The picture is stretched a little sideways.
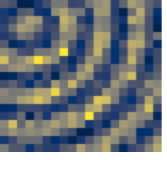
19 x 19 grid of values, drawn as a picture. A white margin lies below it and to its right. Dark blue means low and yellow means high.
The halves do not mirror each other. No overall slope runs across the table. The ninth with the lowest average is the top left. Rings spread out from the top left. No single row or column stands out from its neighbours.
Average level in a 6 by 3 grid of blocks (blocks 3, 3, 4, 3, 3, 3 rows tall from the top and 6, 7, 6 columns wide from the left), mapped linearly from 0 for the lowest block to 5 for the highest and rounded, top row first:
042
142
432
543
143
323
